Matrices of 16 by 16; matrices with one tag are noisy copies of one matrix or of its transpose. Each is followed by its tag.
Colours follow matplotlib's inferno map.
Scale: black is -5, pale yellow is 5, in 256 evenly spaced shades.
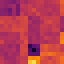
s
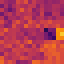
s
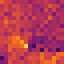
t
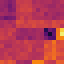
s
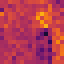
t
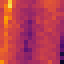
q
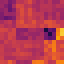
s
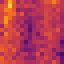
q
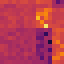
t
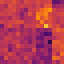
t
